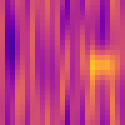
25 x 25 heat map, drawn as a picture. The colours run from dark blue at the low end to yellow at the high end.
Grain: streaks running down. Bumps: one, in the middle right. Ninth with the highest average: middle right.
